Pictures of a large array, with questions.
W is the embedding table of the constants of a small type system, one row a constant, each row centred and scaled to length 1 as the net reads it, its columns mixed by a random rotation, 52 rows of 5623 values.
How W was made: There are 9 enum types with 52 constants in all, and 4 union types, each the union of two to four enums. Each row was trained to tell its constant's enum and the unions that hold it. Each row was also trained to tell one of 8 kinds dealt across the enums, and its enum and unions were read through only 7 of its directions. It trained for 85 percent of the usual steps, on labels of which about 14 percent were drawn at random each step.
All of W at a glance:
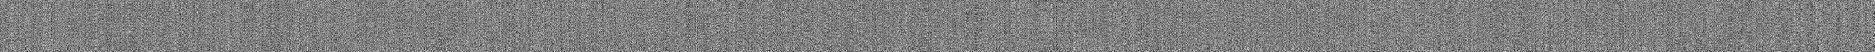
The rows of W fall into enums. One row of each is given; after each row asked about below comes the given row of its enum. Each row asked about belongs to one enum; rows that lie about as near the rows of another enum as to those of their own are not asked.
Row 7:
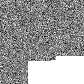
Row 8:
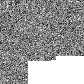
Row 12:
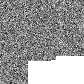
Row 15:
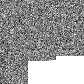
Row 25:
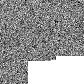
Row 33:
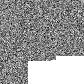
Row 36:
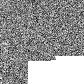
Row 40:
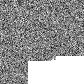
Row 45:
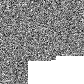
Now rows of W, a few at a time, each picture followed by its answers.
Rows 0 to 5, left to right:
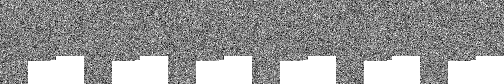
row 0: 25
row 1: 33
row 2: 15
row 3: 15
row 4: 8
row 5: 7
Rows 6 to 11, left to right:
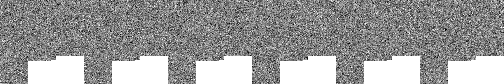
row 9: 25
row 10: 33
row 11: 40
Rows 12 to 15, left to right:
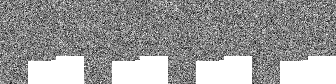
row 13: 36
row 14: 8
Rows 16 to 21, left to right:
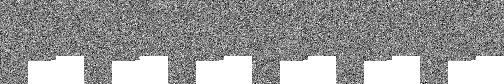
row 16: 12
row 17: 36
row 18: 45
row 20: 7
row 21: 45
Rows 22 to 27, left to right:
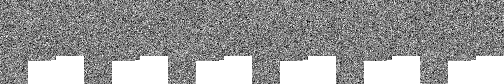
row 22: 40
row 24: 45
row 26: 25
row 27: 45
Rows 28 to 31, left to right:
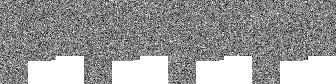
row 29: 15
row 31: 25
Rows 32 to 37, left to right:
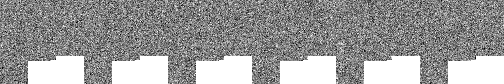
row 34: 45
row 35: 36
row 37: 15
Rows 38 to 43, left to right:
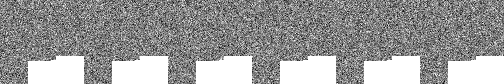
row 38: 12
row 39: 33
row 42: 33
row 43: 40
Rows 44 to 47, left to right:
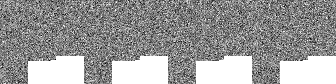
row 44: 36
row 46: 12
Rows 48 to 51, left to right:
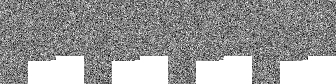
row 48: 33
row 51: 25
